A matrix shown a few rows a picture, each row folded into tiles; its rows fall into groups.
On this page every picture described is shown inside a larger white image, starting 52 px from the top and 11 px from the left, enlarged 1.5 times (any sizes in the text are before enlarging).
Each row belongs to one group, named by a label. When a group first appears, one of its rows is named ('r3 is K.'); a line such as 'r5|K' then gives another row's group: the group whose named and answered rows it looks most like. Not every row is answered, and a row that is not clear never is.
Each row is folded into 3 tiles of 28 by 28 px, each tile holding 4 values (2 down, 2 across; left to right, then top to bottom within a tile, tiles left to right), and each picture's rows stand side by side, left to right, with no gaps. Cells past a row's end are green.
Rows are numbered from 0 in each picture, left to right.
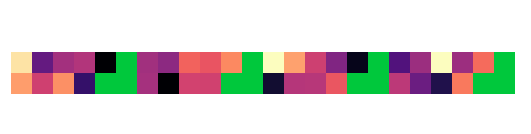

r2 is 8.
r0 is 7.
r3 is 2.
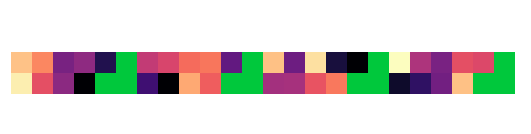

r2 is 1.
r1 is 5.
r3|8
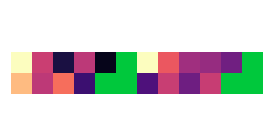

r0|7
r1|8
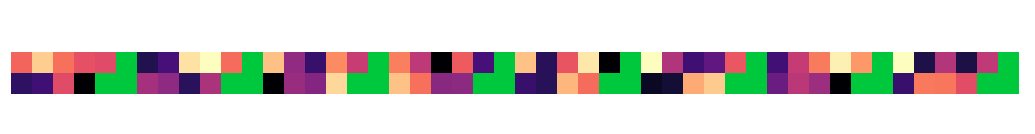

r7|1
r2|8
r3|7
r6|2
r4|5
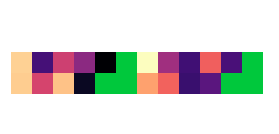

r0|7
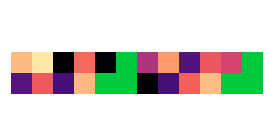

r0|8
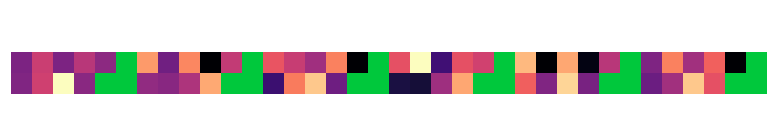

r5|5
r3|8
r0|5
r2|5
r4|1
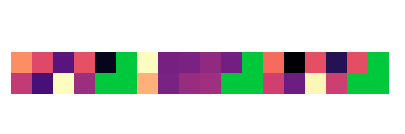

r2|1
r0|5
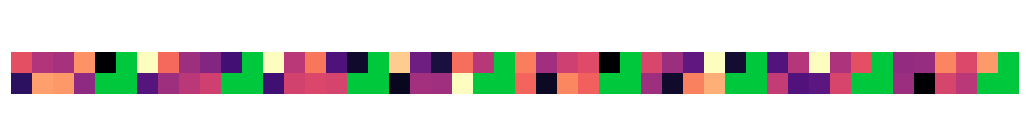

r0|5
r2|1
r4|5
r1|8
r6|2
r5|5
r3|8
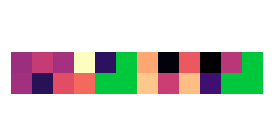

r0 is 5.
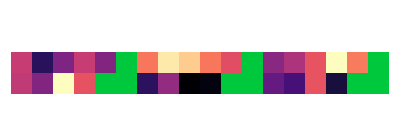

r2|2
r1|2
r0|5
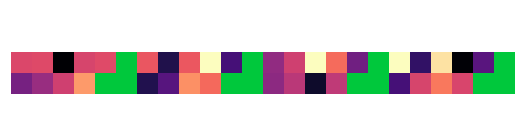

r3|1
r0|8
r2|2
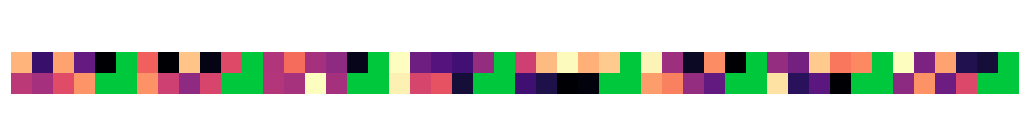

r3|7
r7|1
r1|1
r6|2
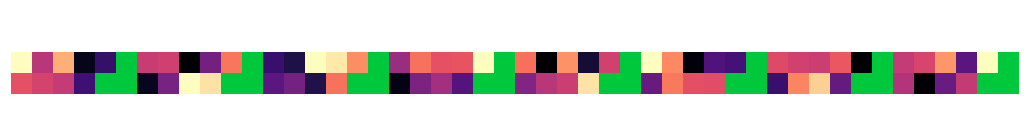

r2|2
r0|1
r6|5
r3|2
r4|1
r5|8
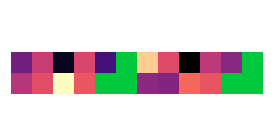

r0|5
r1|8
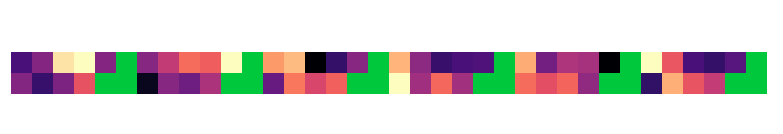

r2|8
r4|7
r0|2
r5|8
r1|2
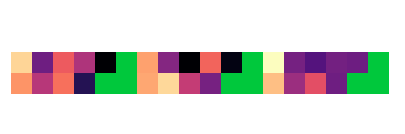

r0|7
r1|7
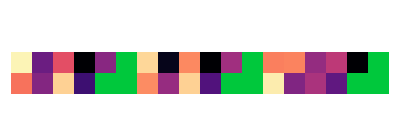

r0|1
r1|1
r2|7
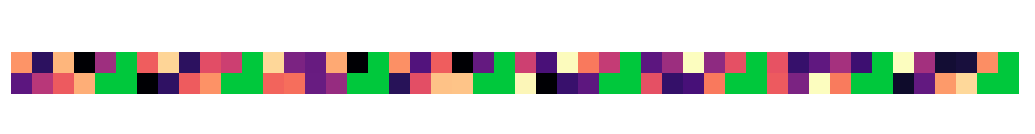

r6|5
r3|1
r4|2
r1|8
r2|7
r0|1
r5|2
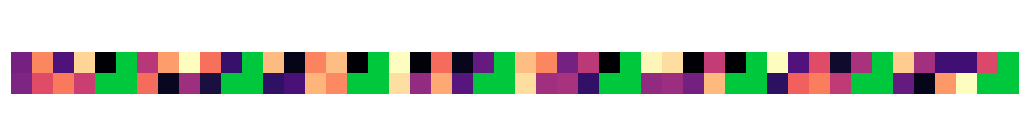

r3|1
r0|5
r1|2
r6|1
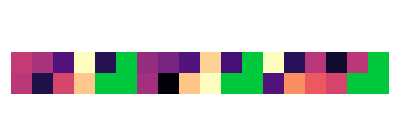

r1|5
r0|5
